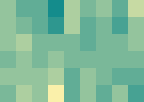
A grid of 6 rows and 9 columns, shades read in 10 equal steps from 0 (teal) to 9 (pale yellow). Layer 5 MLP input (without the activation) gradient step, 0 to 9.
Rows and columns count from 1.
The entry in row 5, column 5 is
3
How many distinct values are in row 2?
6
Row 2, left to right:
5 4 3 1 6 3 4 2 5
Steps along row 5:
same same up down up down down same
